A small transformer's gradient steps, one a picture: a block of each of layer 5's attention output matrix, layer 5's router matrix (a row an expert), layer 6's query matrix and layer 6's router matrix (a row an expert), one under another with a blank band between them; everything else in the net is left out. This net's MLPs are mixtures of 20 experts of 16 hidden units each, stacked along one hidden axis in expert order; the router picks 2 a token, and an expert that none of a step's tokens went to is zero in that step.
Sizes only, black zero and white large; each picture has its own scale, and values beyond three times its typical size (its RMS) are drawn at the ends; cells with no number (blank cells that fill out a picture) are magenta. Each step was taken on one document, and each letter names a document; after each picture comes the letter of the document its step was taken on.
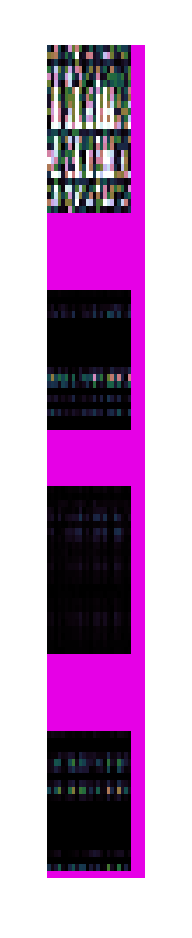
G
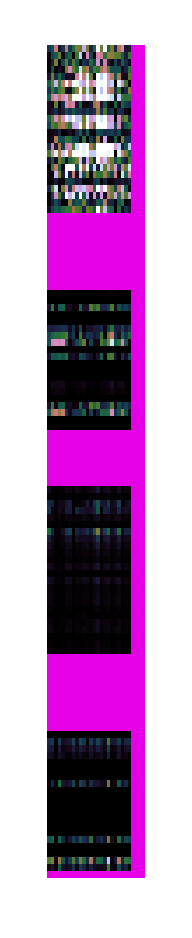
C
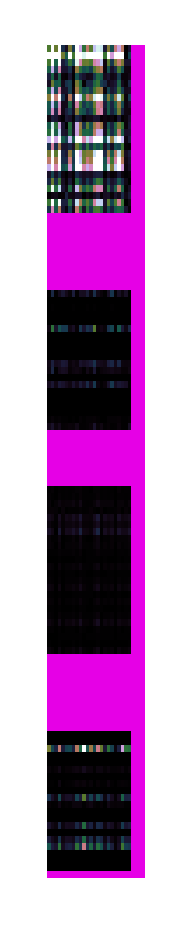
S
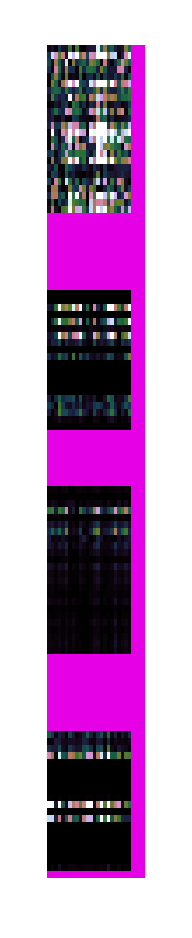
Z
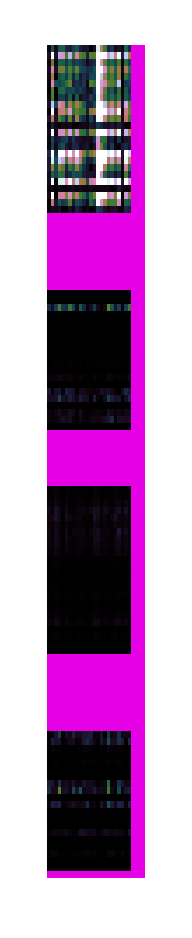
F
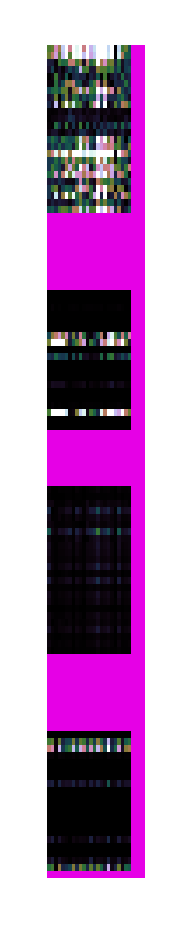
C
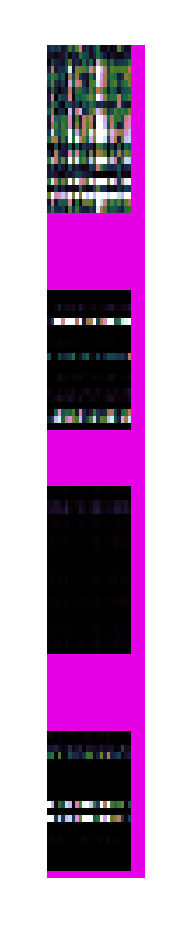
Z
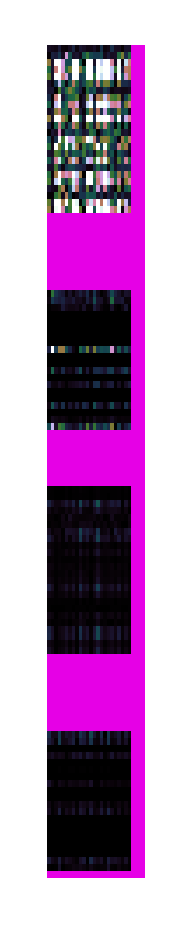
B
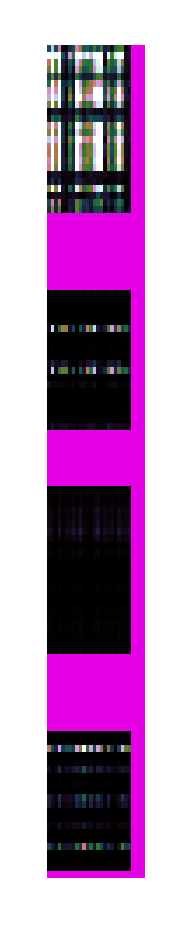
S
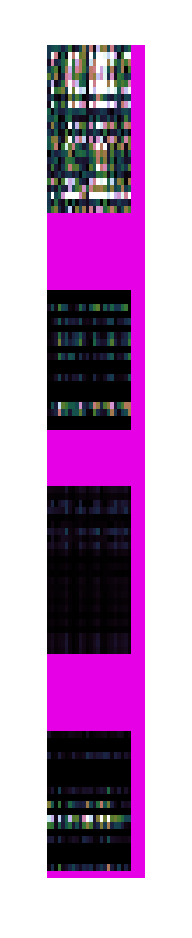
Z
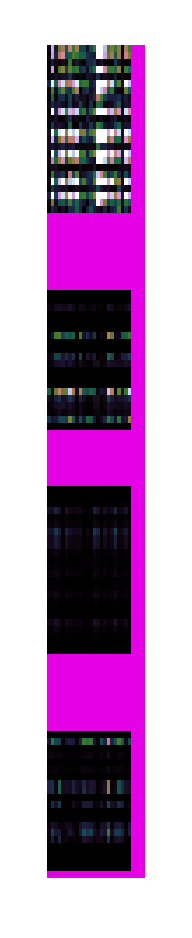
F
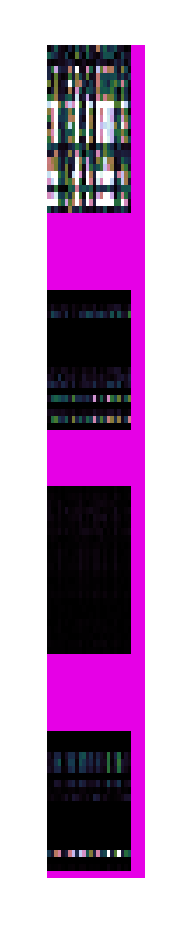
G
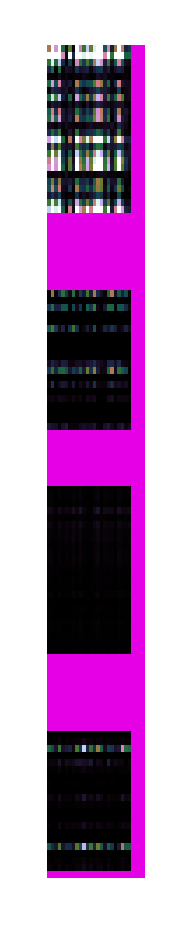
S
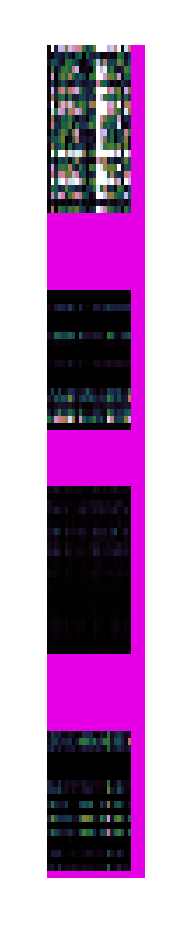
F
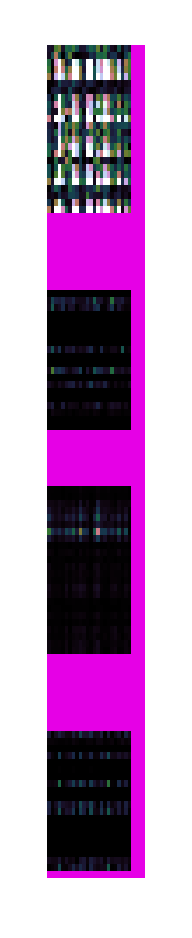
B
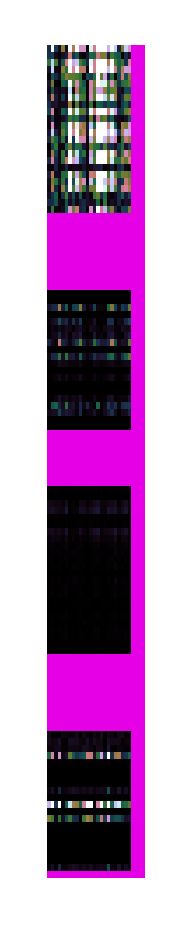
Z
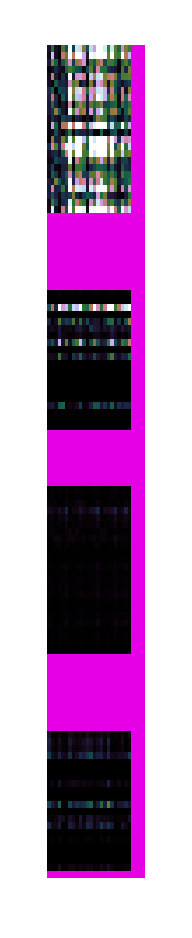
Z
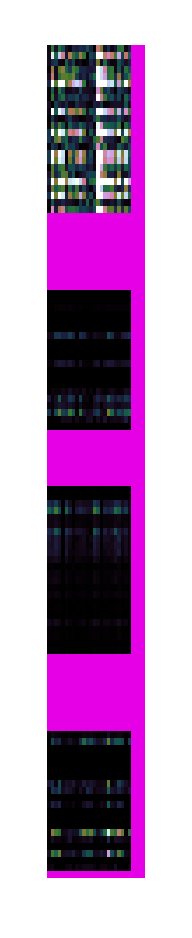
F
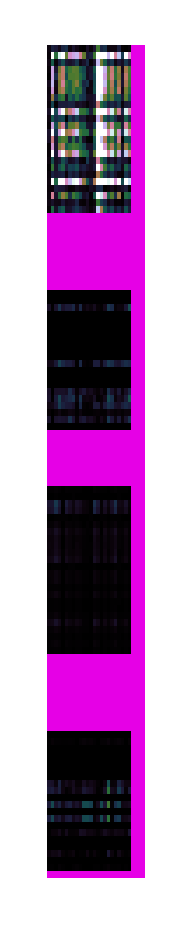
F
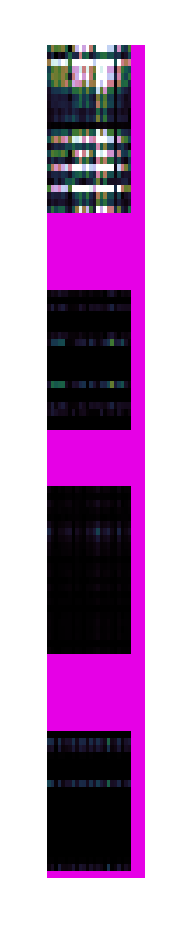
C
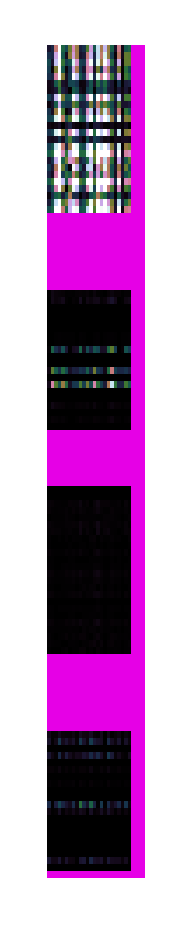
B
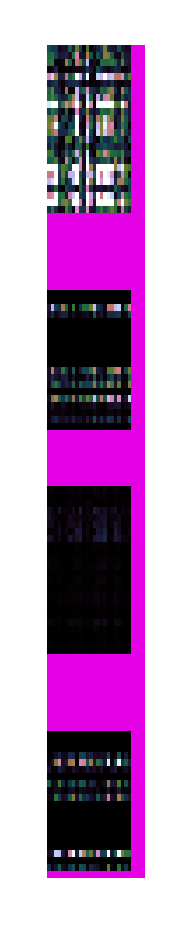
G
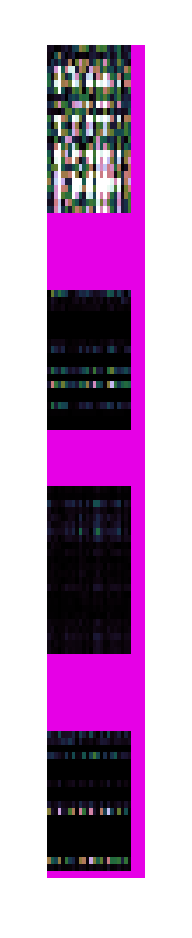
B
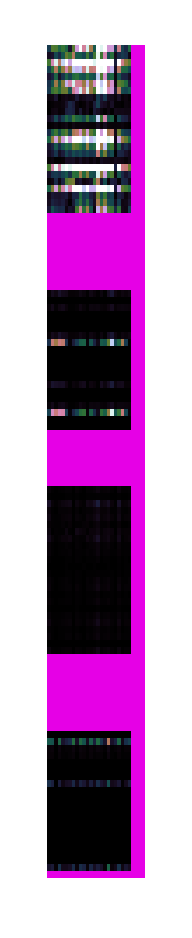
C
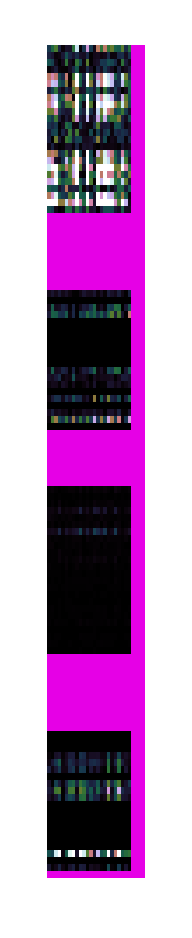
G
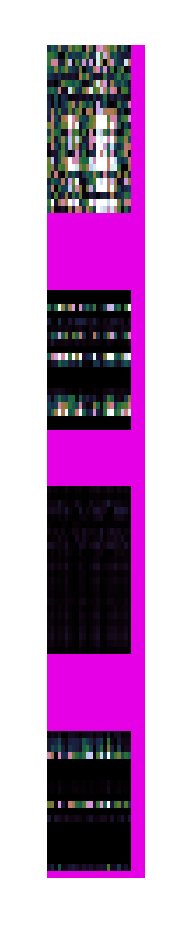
Z
